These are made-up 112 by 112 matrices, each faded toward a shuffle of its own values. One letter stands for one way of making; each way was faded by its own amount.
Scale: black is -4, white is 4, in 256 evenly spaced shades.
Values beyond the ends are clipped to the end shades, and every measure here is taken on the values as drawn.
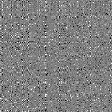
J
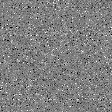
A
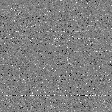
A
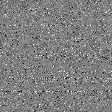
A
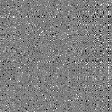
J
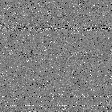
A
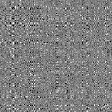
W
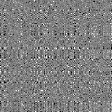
W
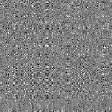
W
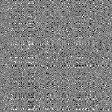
W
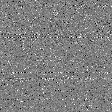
A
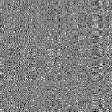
W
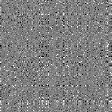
J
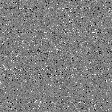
A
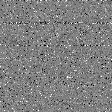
A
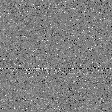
A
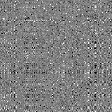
J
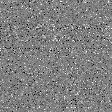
A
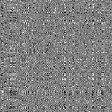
W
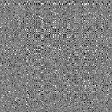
W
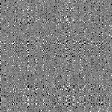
J
